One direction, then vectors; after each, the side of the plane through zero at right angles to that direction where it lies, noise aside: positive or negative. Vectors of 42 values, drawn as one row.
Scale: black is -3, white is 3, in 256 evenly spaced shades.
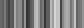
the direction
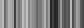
negative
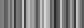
negative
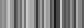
negative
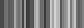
positive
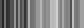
positive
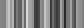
negative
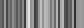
negative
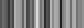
positive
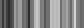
positive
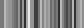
negative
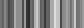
positive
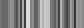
negative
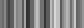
positive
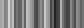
negative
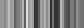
negative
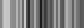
positive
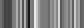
positive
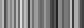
negative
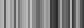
negative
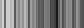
negative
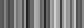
positive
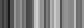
positive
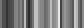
positive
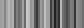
negative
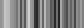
negative
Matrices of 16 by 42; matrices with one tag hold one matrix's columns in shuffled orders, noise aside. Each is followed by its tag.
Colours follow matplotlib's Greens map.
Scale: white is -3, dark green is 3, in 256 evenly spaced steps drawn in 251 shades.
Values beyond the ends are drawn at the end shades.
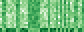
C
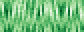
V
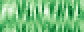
V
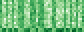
C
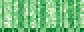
C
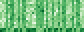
C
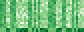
C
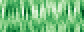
V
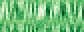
V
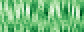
V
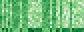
C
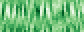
V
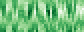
V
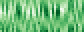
V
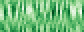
V
